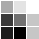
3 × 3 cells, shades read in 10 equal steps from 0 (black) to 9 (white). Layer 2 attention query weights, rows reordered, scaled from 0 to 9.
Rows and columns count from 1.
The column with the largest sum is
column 3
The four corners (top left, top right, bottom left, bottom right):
6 9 1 7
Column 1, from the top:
6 2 1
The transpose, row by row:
6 2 1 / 8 4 0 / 9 7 7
